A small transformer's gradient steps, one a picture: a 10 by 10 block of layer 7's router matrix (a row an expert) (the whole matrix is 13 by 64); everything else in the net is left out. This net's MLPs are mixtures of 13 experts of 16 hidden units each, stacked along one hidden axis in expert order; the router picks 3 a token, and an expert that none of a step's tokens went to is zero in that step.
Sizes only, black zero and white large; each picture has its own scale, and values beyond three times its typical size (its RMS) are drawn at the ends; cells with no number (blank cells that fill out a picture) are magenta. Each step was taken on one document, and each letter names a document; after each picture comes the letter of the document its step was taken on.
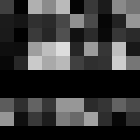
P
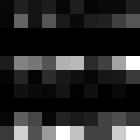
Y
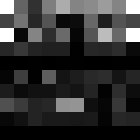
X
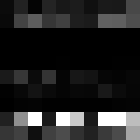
Y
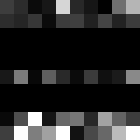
Y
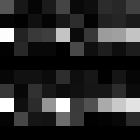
X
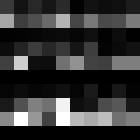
P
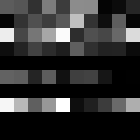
X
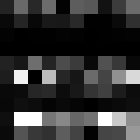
Y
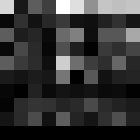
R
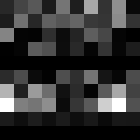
X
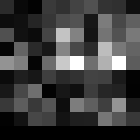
R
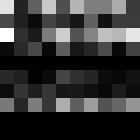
X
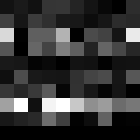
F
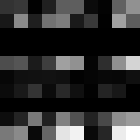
Y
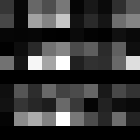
P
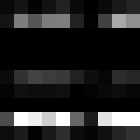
Y
